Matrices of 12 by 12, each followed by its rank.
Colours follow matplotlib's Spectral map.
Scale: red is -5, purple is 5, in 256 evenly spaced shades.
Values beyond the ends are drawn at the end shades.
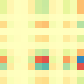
one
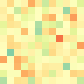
full rank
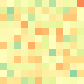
full rank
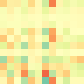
two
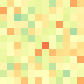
full rank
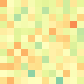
full rank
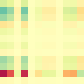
one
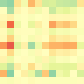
two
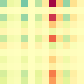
one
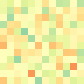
full rank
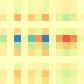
one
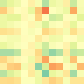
two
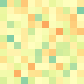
full rank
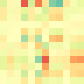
two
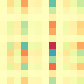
one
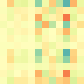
two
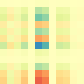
one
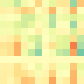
two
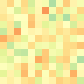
full rank
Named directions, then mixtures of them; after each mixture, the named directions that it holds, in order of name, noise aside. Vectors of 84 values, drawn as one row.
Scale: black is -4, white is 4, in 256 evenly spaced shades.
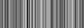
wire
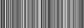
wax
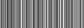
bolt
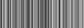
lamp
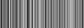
lamp, wax, wire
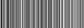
bolt, lamp, wax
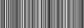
wax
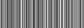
bolt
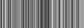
lamp, wire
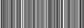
bolt, lamp, wax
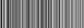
bolt, lamp, wax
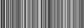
wax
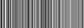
lamp, wax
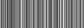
bolt
